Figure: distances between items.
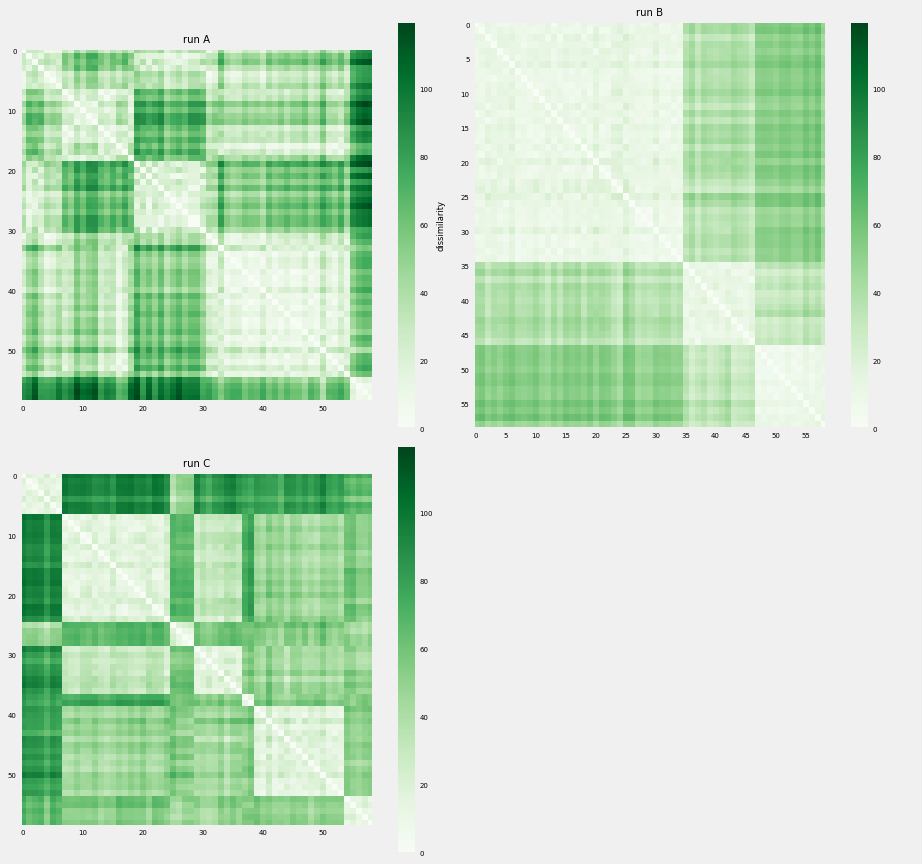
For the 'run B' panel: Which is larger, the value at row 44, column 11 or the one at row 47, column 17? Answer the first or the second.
the second
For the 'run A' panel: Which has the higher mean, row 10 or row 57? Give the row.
57
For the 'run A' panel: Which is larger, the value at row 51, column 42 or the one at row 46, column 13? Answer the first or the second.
the second
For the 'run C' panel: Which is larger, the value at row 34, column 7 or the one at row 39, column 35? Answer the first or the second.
the second
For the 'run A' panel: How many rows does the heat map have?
59
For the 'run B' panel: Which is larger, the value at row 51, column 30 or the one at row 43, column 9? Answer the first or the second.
the first
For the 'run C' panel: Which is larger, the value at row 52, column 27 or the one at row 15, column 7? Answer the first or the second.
the first
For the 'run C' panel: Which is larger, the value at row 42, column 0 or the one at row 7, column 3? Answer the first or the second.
the second
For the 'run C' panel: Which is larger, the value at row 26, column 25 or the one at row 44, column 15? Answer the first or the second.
the second
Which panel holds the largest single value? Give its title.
run A
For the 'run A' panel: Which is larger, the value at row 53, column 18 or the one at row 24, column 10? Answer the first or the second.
the second
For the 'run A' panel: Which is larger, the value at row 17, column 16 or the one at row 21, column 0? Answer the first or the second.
the second
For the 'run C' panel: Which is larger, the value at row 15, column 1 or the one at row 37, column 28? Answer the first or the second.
the first
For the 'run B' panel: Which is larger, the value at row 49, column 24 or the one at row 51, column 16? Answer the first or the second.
the second
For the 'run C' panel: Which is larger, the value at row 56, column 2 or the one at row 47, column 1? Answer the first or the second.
the second
